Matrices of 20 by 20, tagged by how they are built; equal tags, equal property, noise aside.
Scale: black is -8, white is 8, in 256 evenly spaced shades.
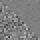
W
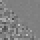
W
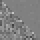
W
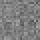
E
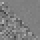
W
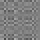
E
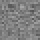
E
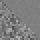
W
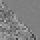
W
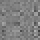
E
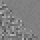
W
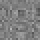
E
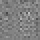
E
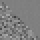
W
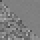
W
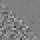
W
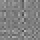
E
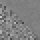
W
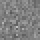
E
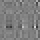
E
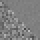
W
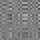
E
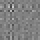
E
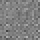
E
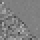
W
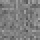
E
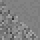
W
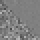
W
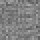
E
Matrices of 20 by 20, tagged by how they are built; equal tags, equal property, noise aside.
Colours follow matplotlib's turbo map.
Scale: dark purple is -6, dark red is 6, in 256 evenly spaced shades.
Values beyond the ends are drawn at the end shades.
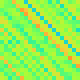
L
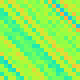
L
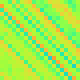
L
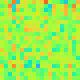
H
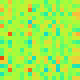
H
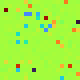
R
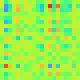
H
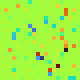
R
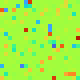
R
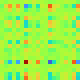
H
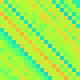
L
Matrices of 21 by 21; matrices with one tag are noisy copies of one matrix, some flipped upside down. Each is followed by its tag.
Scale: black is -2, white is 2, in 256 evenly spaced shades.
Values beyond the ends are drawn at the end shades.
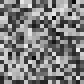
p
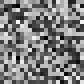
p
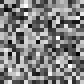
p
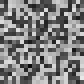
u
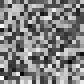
p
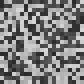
p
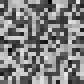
u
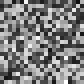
p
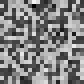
u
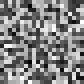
u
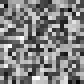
u
